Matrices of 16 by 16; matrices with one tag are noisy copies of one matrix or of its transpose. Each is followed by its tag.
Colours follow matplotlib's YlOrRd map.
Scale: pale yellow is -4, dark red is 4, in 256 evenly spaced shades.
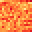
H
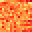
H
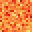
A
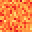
A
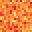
A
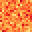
A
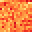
H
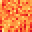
H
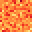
A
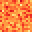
A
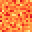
A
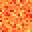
A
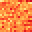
H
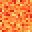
A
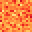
A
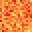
A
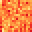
H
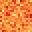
A
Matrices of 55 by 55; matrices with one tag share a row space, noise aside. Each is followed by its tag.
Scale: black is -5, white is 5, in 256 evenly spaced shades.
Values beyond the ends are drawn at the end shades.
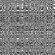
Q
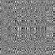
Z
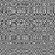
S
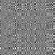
Z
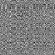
S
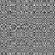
S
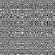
Q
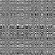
Q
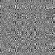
Z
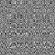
S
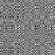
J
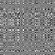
J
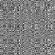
J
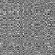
J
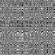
Q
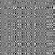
Z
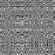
Q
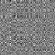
S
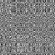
S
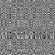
S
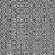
S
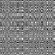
Q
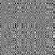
Z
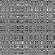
Q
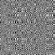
Z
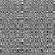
Q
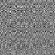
S
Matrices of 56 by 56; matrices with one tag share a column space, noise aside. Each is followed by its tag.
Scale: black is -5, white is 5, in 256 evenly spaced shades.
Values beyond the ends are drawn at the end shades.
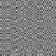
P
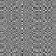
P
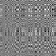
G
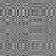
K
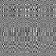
G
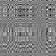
G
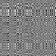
K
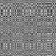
K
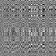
G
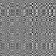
K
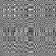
G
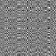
P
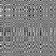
G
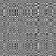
K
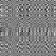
G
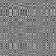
K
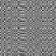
P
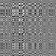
K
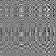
G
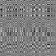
G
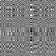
G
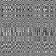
G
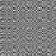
P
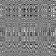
G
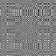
K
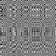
G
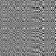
P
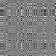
K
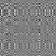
K
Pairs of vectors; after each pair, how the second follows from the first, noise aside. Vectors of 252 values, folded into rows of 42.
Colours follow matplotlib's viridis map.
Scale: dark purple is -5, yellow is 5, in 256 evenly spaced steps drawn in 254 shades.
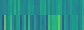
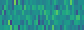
shuffled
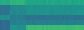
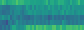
copied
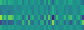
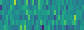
shuffled
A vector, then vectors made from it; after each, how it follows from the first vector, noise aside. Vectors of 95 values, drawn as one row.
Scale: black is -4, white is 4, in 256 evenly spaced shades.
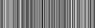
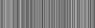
shrunk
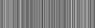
shrunk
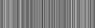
shrunk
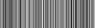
negated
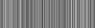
shrunk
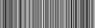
negated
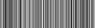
negated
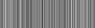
shrunk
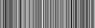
negated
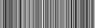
negated
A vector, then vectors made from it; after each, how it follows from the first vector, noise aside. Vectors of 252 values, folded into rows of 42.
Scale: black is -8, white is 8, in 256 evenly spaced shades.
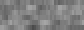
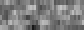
scaled up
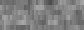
reversed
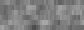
copied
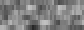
scaled up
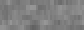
shrunk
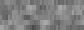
copied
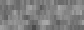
copied
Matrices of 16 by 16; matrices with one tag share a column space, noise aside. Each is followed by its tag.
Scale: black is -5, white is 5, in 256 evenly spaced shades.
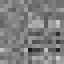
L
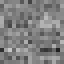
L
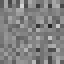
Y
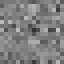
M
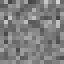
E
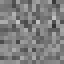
E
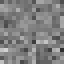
L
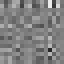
Y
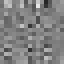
Y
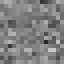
L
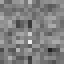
L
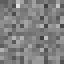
Y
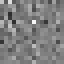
E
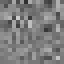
E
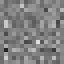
L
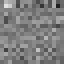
Y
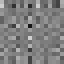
Y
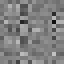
M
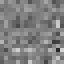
L
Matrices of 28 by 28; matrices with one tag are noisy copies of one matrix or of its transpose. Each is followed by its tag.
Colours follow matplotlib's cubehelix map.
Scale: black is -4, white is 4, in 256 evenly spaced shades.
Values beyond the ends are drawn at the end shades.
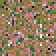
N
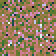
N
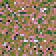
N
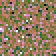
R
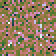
N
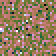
R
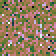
N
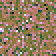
R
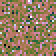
R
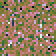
N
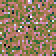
R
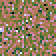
R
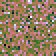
R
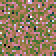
R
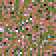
R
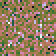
N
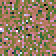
R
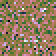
N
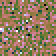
R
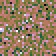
R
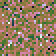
N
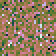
N
